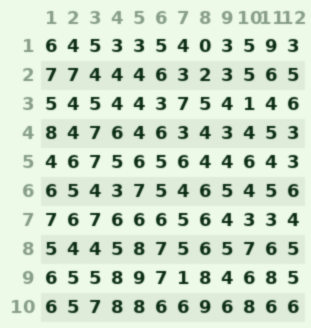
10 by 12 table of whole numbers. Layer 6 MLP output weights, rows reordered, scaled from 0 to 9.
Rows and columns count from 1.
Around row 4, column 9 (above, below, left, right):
4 4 4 4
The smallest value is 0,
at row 1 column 8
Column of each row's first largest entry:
11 1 7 1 3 5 1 5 5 8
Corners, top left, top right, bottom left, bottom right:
6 3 6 6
